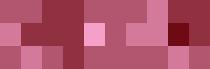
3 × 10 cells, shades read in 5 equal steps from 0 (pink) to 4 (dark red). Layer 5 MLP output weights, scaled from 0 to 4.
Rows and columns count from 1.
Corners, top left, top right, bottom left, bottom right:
2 3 2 2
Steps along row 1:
same up same down same same down up same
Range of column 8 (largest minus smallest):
1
